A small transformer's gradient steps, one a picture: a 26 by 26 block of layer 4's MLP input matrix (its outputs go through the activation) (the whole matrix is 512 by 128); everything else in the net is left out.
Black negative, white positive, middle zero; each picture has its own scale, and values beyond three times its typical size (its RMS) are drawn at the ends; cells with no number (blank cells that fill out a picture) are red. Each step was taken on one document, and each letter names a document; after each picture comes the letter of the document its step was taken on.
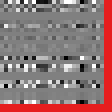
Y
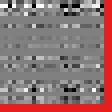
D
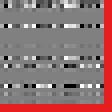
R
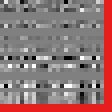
Y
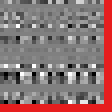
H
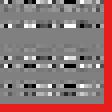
R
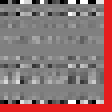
H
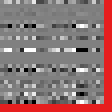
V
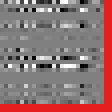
Y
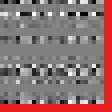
H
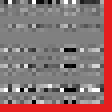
D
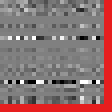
V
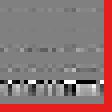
D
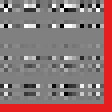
R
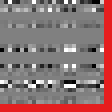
D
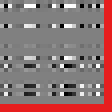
R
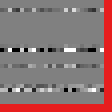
D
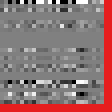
V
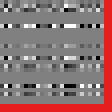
R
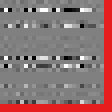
Y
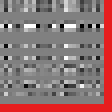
R
